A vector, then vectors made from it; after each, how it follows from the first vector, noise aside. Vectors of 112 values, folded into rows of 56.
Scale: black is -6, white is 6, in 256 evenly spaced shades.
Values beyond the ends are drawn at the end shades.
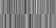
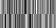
scaled up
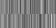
wrapped around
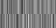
wrapped around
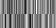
scaled up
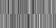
wrapped around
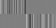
partly zeroed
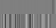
partly zeroed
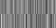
wrapped around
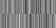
reversed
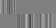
partly zeroed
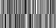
scaled up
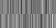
wrapped around
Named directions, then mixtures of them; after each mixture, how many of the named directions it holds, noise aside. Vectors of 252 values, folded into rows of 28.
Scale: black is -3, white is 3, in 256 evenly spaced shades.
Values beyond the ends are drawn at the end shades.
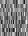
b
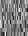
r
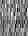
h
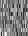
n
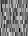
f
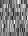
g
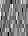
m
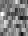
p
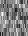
two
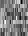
three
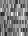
two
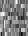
two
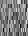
three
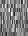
three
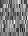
one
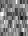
one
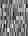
three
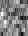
one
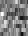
one
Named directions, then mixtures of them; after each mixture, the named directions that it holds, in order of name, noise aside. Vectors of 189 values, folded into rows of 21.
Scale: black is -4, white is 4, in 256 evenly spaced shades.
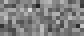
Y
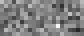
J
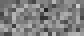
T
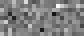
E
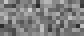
Y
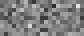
E, T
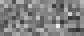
J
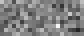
J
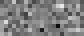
E, J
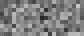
T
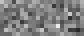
J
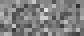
T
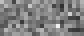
J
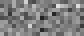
E, T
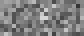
T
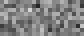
Y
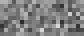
J, Y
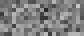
T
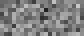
T
